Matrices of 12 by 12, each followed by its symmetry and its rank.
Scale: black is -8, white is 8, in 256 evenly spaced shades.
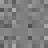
neither, rank two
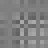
symmetric, rank one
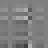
neither, rank one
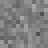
neither, full rank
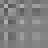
symmetric, rank one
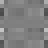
neither, rank one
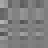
neither, rank one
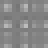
symmetric, rank one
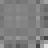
symmetric, rank one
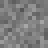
neither, full rank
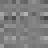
neither, rank two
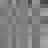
neither, rank one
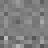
neither, rank two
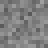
neither, full rank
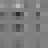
neither, rank one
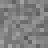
neither, full rank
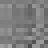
neither, rank two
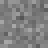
neither, full rank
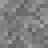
neither, full rank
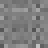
neither, rank two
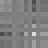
symmetric, rank one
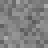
neither, full rank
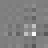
symmetric, rank one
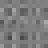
neither, rank two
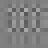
neither, rank one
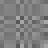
symmetric, rank one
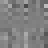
neither, rank two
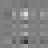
neither, rank one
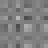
symmetric, rank one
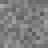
neither, full rank
